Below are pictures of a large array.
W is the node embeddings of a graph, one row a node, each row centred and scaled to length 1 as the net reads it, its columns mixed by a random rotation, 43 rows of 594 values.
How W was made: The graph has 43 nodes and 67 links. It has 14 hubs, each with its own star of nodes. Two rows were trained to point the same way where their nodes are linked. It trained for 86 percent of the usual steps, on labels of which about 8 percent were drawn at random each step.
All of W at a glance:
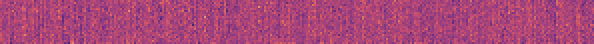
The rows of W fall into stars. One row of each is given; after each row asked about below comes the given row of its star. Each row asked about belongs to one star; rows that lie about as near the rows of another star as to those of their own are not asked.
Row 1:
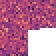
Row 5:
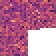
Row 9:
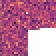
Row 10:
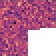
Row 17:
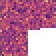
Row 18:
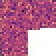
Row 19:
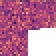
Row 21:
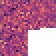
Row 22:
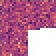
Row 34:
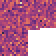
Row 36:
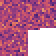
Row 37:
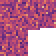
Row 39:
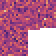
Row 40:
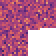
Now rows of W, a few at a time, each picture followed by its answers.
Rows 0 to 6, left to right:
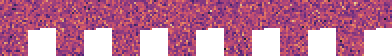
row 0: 21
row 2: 36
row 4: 37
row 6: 10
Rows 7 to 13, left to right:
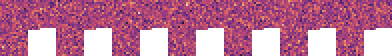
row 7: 40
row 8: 9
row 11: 1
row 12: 18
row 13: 36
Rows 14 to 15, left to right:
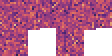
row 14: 36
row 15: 37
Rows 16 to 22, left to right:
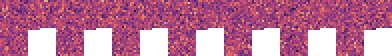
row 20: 22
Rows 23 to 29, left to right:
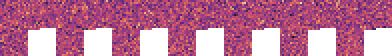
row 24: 18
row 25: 5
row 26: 19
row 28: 34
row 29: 22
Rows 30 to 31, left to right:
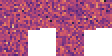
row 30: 21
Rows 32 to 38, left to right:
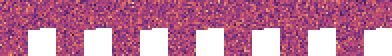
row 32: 22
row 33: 37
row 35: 34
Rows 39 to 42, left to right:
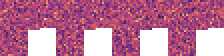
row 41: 17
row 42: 39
